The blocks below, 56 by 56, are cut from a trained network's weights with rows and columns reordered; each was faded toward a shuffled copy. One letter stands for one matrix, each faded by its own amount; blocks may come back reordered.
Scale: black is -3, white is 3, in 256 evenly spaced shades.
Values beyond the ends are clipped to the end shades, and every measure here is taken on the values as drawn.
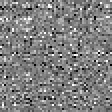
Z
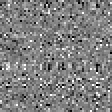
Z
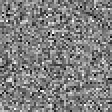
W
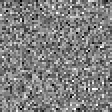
W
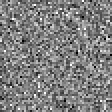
W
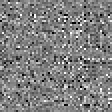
Z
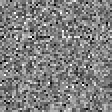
W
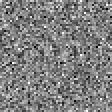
W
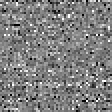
Z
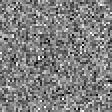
W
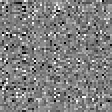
Z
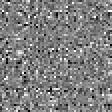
Z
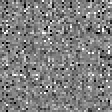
Z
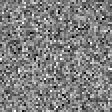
W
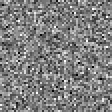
W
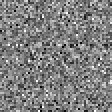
W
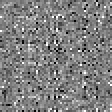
Z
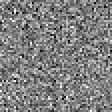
W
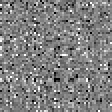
Z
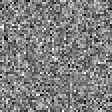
W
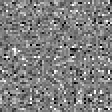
Z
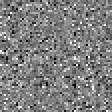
Z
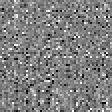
Z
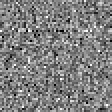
W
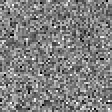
W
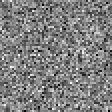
W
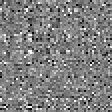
Z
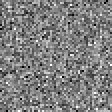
W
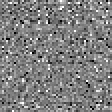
Z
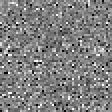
Z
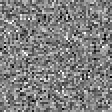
W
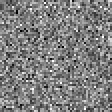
W
